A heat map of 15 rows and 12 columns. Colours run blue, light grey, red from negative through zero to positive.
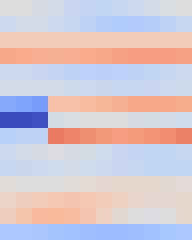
In the middle left lies a patch that is lower than the rest. The bottom right is the calmest part. The middle left is the ninth with the lowest average. Streaks run across, left to right.
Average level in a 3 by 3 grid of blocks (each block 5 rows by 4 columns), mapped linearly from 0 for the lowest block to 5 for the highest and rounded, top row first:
434
055
332
